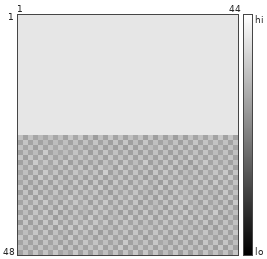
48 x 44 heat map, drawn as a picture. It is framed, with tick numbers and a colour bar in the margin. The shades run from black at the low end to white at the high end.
The table splits into 2 rows of 1 panel. Panel 1,1: very high, flat. Panel 2,1: high, checkered.
